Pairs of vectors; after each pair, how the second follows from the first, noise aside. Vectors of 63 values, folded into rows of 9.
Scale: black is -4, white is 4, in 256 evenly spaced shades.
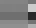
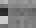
reversed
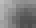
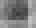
wrapped around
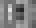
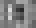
copied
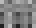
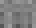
shrunk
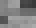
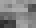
reversed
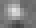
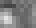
wrapped around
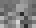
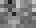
reversed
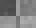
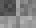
copied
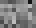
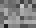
reversed
